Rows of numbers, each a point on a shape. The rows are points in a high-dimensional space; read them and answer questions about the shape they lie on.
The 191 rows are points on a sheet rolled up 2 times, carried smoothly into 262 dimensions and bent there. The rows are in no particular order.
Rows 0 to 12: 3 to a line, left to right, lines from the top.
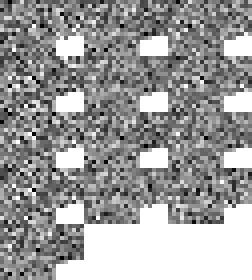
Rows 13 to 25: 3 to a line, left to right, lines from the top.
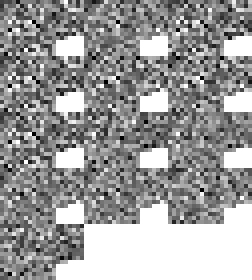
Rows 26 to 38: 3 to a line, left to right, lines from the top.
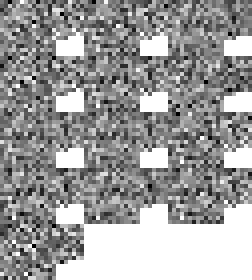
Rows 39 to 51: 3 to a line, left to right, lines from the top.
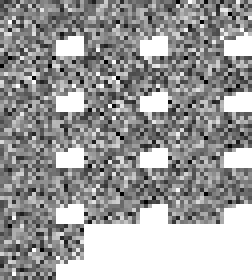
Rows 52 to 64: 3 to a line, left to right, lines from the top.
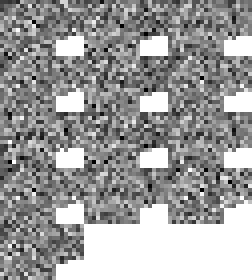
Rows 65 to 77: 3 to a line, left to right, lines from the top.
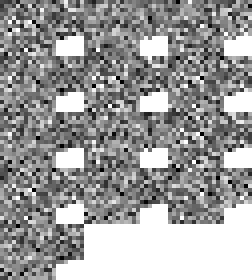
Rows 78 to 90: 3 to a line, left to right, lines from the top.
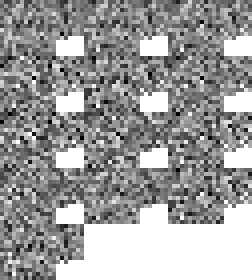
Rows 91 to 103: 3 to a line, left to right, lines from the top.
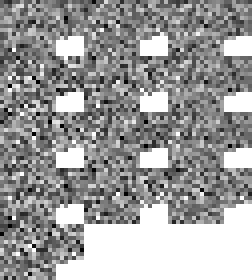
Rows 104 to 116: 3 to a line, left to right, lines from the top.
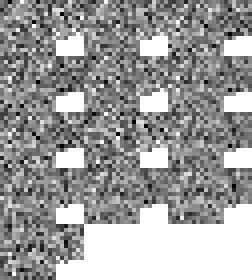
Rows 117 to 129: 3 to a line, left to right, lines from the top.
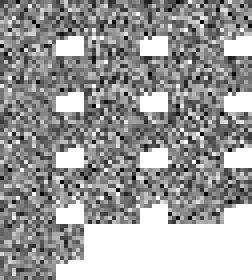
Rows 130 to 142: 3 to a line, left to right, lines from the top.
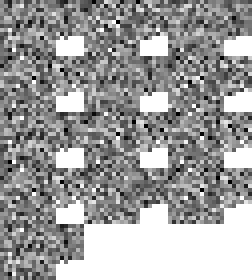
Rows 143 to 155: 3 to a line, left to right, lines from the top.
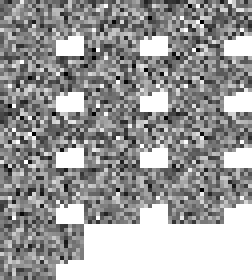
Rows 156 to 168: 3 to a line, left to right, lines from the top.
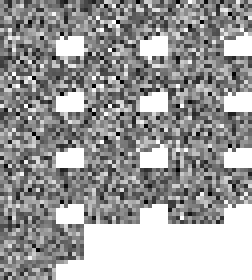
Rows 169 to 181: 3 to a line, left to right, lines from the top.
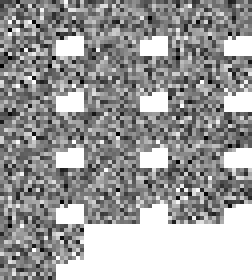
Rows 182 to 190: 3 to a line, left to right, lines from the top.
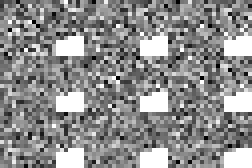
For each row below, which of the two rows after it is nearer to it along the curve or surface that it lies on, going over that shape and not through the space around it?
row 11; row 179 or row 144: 144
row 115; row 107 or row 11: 107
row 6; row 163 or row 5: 163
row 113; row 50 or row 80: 80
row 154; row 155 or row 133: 155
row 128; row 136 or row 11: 136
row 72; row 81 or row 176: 81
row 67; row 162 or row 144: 144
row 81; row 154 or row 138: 138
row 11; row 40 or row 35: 35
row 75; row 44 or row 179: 44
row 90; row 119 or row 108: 119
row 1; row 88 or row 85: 85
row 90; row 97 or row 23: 97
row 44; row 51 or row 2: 2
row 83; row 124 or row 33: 124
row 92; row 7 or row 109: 7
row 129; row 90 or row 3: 90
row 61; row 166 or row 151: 151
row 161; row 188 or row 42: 188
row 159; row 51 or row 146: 51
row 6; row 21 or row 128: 128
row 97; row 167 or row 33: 167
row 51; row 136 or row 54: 136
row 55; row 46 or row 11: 46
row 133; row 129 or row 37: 37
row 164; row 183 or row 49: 183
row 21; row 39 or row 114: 114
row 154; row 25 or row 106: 106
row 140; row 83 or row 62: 83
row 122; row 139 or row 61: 139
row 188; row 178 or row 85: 178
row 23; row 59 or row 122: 59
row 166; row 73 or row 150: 150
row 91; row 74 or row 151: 151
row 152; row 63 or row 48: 63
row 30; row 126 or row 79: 126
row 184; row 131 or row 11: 11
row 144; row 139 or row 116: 116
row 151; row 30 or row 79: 79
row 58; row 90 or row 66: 90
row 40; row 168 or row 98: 168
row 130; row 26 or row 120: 26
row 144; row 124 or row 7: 7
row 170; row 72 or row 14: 14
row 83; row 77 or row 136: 77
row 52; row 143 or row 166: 143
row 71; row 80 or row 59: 59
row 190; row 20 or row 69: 20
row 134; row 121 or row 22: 22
